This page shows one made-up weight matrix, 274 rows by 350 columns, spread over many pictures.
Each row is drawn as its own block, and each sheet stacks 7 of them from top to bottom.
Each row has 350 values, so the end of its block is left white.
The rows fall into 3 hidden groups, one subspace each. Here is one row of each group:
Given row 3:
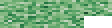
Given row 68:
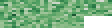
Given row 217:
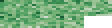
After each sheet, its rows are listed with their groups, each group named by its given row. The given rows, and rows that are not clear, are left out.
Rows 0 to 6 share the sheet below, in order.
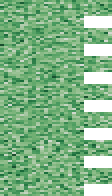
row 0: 3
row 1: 217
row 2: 217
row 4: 3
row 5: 68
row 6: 3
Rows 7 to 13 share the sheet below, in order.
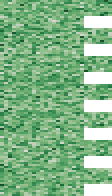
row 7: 217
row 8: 217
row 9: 217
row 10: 217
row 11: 217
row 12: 217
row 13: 217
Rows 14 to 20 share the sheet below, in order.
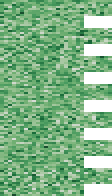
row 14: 217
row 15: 217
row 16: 68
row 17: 3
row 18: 68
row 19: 3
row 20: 68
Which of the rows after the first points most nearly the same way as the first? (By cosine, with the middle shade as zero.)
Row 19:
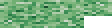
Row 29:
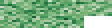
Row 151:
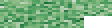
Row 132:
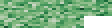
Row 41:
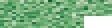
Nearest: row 151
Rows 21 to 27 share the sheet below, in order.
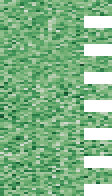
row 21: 217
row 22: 68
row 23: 217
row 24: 68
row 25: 217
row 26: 217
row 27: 68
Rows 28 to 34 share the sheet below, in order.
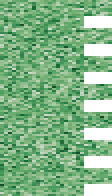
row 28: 217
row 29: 3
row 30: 68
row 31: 68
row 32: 3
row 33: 68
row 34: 217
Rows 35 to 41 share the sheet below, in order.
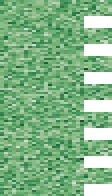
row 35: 68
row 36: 3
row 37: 3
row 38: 3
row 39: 217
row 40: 3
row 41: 68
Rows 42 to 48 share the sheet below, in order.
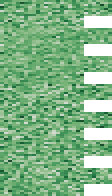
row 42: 3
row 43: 217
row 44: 3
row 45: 3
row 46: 217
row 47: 3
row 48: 68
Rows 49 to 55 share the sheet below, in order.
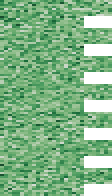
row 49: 217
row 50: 3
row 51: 68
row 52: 217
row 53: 217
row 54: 217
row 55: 3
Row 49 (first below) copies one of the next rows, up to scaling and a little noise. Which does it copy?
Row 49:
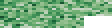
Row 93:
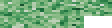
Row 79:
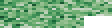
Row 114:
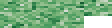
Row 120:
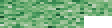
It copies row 79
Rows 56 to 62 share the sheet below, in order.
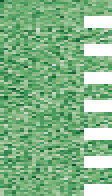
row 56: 217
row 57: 68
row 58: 217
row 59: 217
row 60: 3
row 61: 217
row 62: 68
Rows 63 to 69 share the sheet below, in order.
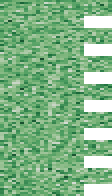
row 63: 3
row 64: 217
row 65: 217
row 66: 217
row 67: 68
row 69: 68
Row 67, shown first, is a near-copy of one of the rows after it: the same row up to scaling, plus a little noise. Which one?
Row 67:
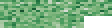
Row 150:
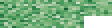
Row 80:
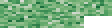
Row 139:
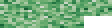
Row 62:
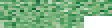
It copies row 62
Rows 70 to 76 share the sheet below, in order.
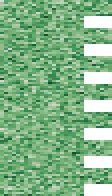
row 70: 217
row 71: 3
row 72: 217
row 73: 217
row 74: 217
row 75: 68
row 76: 217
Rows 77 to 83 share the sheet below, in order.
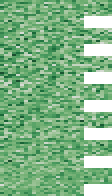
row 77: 3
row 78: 217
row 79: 217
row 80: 68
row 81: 217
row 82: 3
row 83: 217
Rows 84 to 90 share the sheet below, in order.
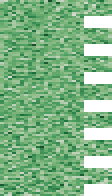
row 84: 68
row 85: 3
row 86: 3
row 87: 3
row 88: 3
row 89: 68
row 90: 217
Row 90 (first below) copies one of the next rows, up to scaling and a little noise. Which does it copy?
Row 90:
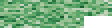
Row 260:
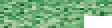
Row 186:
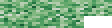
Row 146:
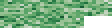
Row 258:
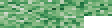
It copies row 146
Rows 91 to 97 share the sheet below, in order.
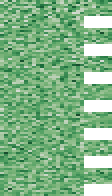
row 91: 68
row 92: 3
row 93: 217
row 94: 68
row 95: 68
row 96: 217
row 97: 3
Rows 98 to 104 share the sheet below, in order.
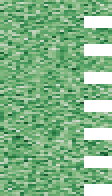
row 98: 3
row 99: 217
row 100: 68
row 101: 3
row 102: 217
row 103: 3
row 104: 3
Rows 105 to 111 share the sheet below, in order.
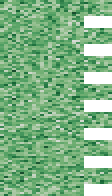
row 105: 68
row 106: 68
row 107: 68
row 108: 68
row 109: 217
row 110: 3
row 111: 217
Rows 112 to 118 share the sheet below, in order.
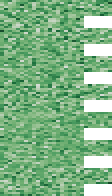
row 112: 217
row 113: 68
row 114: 217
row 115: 68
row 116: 217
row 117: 3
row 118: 217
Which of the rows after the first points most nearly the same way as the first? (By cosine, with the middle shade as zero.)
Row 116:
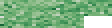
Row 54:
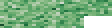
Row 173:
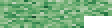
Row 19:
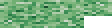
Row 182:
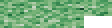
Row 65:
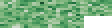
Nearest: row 54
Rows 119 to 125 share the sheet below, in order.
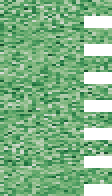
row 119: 68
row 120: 217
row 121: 217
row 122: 217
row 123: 3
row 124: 217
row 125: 217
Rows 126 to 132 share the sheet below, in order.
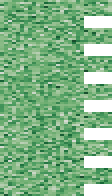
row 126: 3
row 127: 68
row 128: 217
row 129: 68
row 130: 68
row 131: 3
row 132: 217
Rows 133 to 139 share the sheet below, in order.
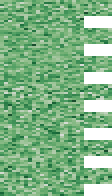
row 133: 3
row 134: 3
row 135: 217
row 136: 217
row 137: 217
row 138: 217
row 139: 68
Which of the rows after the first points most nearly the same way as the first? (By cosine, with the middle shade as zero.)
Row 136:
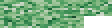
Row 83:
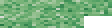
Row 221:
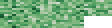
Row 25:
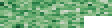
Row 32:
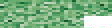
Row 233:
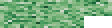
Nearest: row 83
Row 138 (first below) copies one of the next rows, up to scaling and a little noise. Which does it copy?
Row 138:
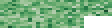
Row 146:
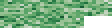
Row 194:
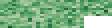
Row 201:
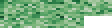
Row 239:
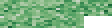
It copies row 194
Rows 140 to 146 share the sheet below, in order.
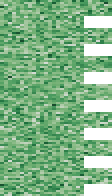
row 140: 68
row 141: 217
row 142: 3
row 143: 217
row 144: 68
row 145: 3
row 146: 217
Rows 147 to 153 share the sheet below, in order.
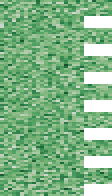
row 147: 68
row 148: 217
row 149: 68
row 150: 68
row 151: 3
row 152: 68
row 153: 3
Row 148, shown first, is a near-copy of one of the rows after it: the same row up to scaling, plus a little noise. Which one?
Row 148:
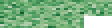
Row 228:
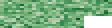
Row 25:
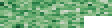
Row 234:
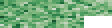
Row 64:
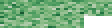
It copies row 64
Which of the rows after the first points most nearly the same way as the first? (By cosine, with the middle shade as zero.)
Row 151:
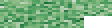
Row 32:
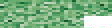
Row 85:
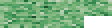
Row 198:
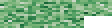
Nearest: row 198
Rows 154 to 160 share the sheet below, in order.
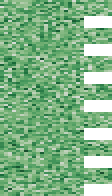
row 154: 3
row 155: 68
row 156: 68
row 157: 68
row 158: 3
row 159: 217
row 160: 3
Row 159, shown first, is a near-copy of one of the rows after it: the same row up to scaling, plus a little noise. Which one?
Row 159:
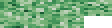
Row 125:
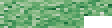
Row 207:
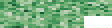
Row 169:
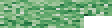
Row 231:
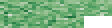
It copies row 207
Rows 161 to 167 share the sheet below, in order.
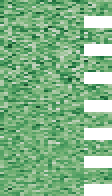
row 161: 217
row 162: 68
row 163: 68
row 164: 3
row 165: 217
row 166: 68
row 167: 3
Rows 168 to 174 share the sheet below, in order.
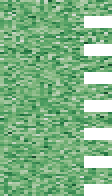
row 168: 68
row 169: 217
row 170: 68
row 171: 68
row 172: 3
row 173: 3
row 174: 217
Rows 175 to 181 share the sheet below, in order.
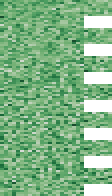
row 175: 217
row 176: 68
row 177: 217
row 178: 3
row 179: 68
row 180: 68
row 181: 68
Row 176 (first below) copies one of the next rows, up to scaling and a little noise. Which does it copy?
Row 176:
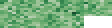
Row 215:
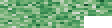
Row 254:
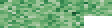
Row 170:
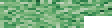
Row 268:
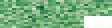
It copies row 254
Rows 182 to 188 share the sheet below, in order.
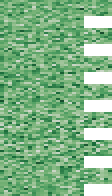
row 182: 217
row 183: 3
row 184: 217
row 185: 217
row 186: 217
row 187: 3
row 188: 68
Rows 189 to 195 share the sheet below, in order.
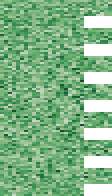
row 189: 217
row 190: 3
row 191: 68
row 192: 68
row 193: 68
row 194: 217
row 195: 68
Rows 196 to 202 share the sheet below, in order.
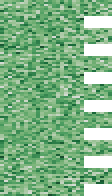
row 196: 3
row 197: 217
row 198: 3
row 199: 68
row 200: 68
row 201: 217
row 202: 217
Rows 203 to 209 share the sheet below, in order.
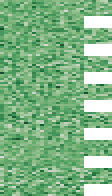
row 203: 217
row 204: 217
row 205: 217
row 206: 68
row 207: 217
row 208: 217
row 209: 217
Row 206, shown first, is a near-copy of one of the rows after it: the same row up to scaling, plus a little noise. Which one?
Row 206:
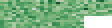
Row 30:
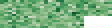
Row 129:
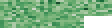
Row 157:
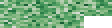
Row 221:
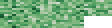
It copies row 129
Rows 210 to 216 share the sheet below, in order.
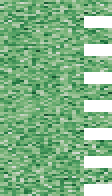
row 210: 3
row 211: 3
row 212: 217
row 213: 68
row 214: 3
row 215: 68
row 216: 217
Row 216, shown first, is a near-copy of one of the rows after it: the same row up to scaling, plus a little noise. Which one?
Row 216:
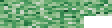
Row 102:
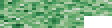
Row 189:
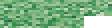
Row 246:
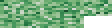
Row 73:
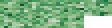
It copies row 246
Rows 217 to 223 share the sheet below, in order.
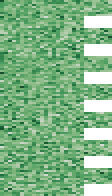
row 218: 68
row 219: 217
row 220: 3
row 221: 68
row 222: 3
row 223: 3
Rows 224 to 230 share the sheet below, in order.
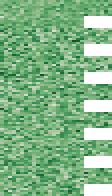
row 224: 217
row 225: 68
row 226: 217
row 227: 217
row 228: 217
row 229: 217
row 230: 68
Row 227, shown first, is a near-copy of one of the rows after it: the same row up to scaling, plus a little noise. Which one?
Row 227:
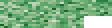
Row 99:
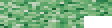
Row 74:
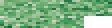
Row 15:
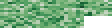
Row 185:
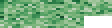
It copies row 99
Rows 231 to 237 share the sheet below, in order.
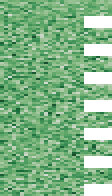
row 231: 217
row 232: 68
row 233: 3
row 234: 217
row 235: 68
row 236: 68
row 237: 3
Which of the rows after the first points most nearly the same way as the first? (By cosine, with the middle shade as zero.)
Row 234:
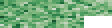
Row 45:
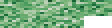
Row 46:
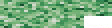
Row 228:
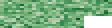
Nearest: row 45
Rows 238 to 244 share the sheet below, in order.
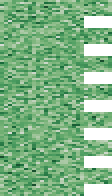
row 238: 3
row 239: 217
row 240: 3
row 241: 3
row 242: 68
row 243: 217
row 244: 3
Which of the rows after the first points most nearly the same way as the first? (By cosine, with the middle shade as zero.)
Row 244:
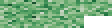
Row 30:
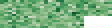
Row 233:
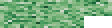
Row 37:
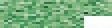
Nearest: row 233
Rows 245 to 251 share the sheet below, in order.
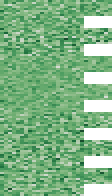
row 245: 3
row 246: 217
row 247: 68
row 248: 217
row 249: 3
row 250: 68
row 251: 3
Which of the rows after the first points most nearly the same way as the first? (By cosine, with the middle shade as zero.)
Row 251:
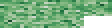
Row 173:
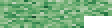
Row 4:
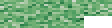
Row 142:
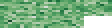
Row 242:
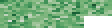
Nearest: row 142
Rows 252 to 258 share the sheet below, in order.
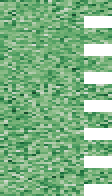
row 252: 68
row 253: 3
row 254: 68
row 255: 68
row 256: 3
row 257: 3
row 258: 217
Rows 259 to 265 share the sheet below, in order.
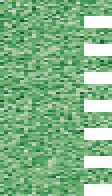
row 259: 68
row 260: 217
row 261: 3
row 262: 217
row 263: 3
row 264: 217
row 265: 217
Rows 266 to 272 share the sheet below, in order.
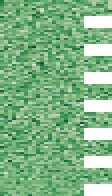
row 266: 217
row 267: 3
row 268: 68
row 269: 3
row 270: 68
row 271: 3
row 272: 68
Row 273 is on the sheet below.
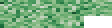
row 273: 68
